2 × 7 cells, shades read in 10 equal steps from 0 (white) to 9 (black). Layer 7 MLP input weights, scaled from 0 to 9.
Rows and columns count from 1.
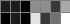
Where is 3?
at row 1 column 7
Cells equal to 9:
3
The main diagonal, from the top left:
8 8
